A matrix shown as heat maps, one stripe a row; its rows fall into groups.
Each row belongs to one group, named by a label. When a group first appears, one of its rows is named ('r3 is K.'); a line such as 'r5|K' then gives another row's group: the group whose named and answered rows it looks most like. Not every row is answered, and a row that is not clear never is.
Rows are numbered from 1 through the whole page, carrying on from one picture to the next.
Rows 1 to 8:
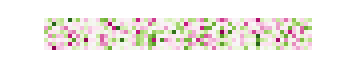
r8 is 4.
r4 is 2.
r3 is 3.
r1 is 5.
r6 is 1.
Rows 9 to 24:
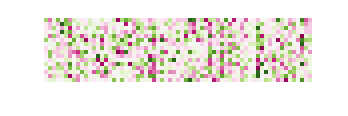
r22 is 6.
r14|1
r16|2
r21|5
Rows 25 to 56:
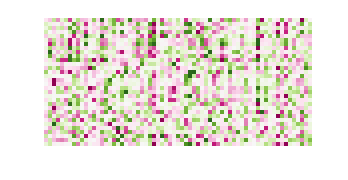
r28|1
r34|5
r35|6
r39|1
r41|4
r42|6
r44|1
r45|6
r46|5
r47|4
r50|2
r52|3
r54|1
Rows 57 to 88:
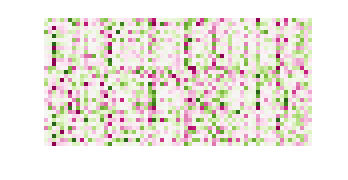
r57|5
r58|1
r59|4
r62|1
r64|4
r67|4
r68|4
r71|6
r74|4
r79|5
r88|4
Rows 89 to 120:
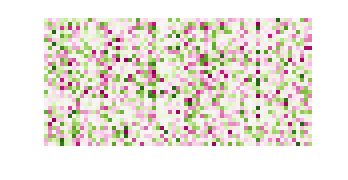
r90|5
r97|6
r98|3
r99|2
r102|5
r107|1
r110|1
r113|5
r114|4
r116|2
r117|3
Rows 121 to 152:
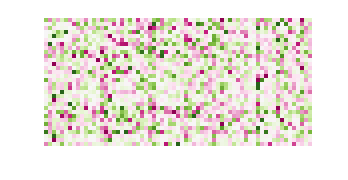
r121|2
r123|6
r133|2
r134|3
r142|5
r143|1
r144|6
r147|2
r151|4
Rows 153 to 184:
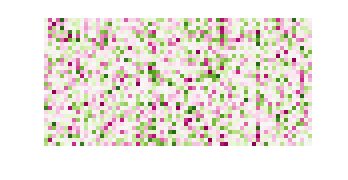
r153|3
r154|4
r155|3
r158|6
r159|6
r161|1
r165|6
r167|2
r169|2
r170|3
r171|4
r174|1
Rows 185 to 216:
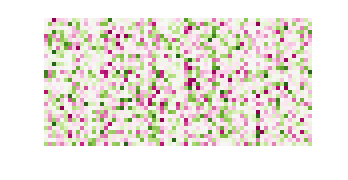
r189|2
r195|1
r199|2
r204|5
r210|2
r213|2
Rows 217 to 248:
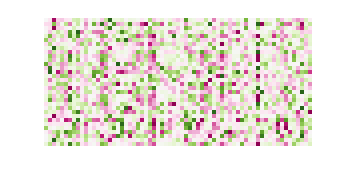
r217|4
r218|2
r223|6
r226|5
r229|6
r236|5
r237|5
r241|4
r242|3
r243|1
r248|5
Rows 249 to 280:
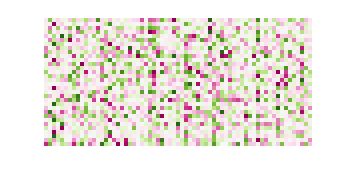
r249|6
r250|4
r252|6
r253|3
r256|2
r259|4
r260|2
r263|5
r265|1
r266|4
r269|6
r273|2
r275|3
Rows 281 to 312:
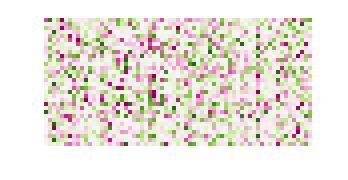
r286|6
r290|6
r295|5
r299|5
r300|1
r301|1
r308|4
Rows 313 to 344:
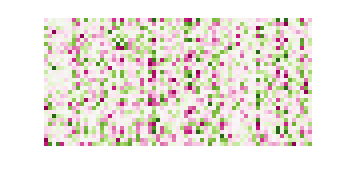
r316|4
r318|1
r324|6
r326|1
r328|6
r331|6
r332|6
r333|1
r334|6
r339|5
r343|2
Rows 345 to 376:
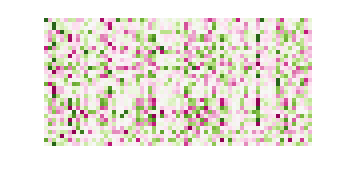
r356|5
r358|4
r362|4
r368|2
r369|1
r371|5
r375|2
